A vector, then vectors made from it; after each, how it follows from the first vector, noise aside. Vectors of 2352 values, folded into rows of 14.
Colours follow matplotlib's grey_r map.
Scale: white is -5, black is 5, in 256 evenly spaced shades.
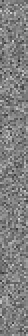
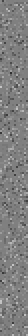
partly zeroed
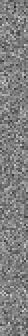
wrapped around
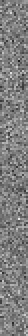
sign-scrambled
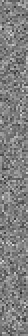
wrapped around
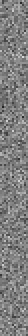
wrapped around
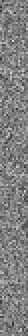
sign-scrambled
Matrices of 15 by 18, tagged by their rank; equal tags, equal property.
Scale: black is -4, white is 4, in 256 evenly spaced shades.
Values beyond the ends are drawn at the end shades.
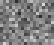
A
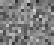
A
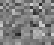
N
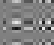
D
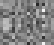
N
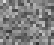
A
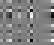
D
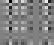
D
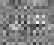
N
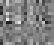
N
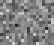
A
